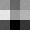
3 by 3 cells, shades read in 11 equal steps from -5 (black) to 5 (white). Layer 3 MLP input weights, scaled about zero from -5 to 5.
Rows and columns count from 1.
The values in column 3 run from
-3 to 2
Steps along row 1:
down up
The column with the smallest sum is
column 2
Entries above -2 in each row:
3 3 0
